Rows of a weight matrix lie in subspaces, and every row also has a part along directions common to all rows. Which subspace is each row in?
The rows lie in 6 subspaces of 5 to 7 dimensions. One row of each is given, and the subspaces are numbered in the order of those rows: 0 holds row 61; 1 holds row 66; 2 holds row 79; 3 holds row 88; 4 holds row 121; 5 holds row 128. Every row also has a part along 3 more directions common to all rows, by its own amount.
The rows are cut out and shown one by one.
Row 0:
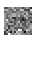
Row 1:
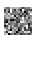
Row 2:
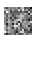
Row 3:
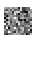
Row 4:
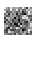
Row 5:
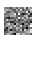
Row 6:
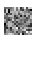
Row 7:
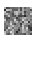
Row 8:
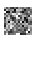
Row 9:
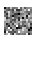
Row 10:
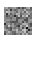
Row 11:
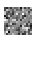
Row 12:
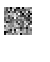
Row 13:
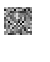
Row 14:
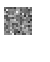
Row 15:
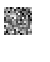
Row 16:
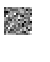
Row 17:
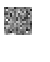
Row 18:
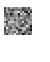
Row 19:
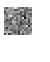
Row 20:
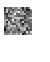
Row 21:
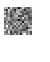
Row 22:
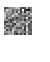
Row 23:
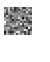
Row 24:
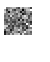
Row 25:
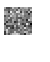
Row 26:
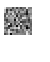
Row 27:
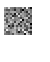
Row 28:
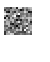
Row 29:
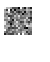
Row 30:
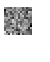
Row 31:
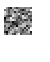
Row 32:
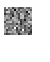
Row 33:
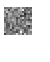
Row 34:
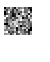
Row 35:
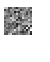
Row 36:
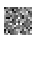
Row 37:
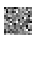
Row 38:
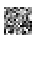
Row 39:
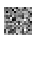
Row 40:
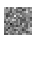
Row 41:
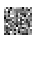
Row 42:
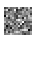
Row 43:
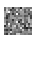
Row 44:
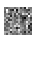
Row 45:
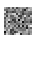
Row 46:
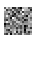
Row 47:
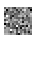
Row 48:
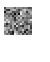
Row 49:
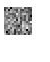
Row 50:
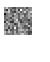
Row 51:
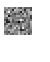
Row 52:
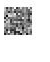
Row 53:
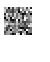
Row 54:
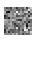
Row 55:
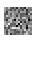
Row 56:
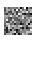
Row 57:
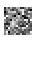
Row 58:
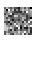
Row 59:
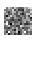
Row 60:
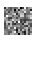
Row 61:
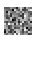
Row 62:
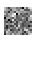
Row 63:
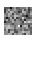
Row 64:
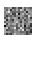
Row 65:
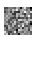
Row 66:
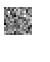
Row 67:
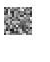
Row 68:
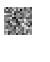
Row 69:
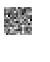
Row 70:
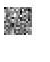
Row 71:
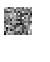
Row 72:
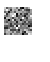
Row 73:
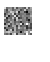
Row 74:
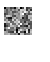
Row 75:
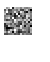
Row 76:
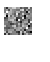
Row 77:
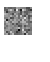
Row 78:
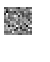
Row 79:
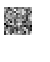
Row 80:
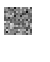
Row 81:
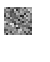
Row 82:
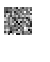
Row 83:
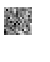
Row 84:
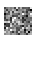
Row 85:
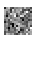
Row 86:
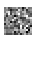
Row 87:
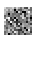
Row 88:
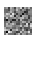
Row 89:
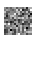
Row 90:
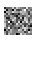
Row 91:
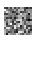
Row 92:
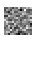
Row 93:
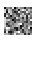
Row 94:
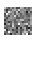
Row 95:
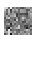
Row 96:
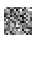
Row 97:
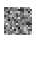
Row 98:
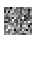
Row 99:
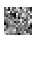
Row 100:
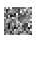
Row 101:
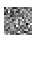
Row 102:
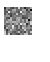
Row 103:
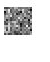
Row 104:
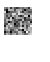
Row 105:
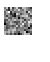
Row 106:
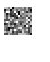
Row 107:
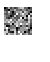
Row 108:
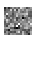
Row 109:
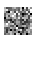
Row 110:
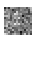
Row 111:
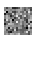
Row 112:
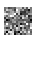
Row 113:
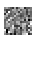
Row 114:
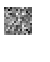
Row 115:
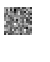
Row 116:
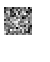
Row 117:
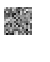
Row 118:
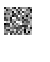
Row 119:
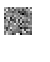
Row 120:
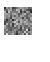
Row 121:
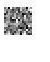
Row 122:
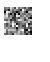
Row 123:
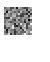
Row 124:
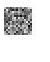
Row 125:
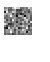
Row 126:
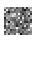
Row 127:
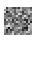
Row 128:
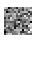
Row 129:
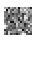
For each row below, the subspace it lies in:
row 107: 5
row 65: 0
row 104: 4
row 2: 5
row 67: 5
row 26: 2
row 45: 4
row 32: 0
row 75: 1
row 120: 3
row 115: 1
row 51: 5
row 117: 3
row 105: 1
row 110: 4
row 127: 4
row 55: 2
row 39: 0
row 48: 3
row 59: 5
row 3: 0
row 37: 3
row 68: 0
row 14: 3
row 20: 0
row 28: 5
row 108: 2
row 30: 0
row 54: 3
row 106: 1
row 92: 5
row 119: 4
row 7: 3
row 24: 2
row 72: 2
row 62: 2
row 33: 5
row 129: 4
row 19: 5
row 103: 5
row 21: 4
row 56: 0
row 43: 0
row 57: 5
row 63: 1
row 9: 4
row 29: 1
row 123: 2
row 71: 5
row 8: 4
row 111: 4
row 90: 4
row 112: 3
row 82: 0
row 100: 5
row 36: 0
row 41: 4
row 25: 2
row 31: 5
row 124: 3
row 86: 1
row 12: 1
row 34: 5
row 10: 1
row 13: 4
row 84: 0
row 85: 3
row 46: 0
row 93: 1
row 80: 3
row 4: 1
